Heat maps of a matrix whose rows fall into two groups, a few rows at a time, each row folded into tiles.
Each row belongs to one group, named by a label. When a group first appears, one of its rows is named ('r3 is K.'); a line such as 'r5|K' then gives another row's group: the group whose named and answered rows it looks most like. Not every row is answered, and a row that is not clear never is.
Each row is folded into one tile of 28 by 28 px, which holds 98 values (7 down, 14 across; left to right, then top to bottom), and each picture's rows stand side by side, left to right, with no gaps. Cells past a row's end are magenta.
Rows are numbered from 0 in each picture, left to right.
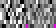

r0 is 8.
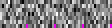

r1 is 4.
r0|8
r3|4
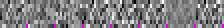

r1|4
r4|8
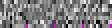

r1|4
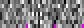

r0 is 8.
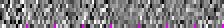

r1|8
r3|8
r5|8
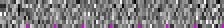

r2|8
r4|8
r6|8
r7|8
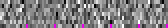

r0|8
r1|8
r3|4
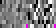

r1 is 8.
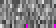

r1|4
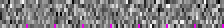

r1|8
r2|4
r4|4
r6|4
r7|8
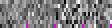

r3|4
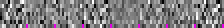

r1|4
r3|8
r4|8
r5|8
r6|4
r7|8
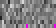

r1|4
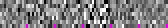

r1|4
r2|8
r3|8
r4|4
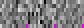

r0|4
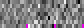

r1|4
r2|8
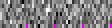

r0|8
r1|4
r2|4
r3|4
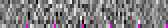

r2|4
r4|4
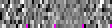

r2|8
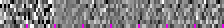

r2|8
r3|8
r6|8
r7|8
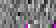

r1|4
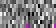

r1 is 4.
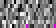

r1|8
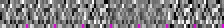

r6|8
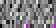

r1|8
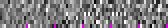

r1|4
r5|4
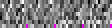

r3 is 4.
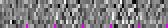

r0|4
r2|8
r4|8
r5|8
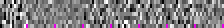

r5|8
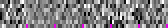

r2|8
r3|4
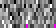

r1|8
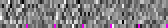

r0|8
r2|8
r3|4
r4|4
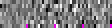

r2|4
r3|4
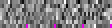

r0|8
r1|4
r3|4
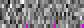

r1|8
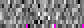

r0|8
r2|8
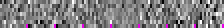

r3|4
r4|8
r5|8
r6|4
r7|4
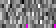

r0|8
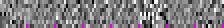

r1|8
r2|8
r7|4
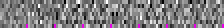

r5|8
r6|8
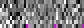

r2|8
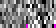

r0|4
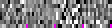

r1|4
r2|8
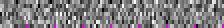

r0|4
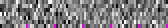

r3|8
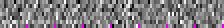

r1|8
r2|8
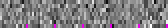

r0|8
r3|8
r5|4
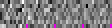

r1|8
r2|8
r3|8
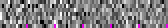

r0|8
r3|4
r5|8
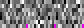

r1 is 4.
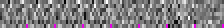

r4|8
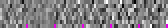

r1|4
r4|8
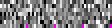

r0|4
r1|4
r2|4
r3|4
